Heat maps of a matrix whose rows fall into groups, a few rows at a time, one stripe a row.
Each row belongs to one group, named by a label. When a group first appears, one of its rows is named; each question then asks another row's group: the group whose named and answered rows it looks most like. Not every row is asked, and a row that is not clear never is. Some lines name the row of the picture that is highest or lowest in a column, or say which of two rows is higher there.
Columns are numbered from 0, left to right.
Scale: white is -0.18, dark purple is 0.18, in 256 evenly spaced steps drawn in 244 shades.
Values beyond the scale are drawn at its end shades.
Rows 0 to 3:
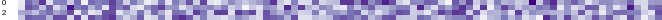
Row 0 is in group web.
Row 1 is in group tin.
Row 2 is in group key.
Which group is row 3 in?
web
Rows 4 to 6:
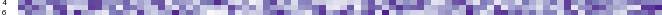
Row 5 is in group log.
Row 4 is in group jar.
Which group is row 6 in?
web
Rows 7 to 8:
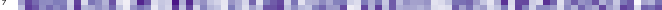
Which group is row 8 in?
web
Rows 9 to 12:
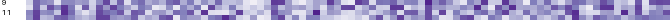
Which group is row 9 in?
log
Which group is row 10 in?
web
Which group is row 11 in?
log
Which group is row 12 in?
jar
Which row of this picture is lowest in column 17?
11
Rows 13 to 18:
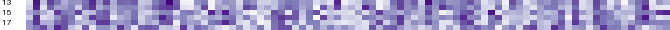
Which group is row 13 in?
tin
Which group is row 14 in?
tin
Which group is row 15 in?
jar
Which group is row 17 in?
jar
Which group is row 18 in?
web
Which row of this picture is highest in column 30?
18
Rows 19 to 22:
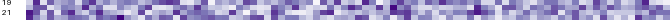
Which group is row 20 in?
web
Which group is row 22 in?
key
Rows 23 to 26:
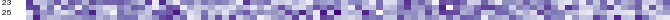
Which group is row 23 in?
key
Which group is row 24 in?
log
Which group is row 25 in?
tin
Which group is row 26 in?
tin
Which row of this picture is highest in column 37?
25
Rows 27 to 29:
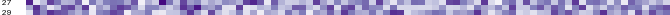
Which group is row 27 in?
key
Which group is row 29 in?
web
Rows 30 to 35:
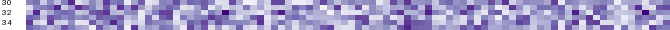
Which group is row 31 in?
tin
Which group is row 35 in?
log
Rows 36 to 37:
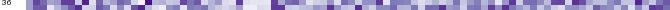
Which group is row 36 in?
web
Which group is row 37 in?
log
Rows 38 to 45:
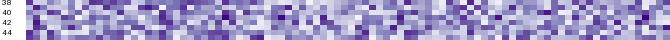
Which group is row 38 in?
key
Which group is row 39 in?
web
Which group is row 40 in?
key
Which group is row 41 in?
jar
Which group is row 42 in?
tin
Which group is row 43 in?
log
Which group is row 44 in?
key
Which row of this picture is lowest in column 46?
43
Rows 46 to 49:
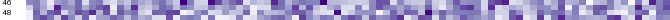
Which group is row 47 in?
jar
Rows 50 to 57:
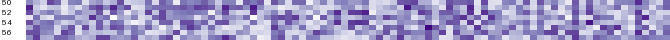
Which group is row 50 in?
key
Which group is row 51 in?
key
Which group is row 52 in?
key
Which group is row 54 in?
key
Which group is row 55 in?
web
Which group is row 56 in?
log
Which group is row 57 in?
jar
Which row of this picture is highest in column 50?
57
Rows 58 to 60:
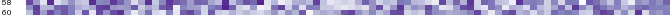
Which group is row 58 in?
key
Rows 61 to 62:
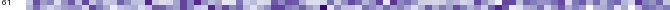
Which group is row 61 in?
web
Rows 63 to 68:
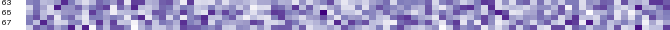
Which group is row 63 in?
log
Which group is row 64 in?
jar
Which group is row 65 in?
jar
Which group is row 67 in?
key
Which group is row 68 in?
web
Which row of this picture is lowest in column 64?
67
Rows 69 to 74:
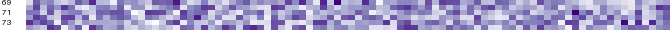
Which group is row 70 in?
log
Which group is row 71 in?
key
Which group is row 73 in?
log
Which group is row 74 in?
key
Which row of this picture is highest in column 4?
74
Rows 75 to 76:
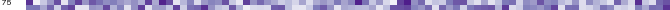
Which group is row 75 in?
key
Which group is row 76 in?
log
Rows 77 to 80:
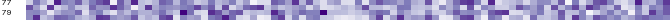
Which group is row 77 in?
jar
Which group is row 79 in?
jar
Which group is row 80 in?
jar
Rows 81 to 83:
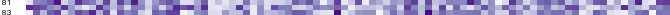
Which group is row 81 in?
tin
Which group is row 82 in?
log
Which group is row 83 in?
tin
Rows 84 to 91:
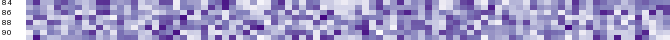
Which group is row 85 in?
jar
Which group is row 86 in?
log
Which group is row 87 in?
tin
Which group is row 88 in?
key
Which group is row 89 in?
key
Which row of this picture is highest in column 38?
91
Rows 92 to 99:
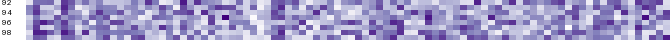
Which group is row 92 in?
web
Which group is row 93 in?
jar
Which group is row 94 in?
log
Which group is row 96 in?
web
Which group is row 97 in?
jar
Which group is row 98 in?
web
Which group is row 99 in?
log
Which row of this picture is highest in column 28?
95
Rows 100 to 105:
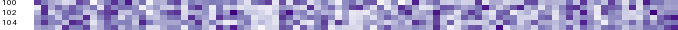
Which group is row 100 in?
key
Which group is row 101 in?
web
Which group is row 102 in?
jar
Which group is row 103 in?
jar
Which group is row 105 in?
jar
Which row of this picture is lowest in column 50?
101
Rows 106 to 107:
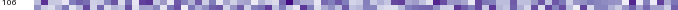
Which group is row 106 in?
log
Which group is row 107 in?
key
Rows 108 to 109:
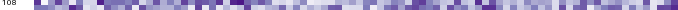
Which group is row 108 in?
key
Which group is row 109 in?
log
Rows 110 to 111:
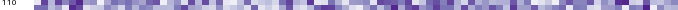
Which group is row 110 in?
web
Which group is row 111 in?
log
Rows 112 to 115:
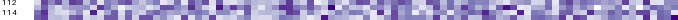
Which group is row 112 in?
web
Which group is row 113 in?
jar
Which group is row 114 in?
web
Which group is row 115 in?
log
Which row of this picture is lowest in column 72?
112
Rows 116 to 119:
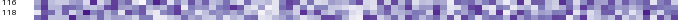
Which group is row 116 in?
web
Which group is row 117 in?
jar
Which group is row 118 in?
tin
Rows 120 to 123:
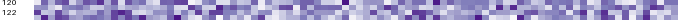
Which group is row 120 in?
tin
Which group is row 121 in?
jar
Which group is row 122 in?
key
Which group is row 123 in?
tin
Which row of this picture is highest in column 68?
121
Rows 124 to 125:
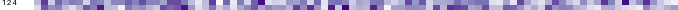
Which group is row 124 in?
tin
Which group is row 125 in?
tin
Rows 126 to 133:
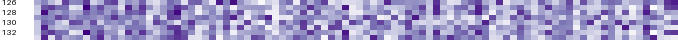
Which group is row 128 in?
tin
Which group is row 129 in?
key
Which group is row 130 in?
web
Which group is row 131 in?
tin
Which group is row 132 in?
tin
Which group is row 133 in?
tin
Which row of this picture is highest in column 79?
130
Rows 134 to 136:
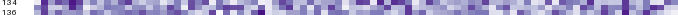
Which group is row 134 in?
web
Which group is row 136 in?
tin
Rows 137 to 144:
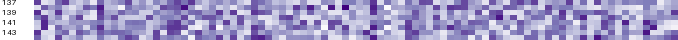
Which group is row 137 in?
key
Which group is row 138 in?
tin
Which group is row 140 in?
log
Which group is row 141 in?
tin
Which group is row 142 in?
tin
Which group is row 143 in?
key
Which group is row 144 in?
key
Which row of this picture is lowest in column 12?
138
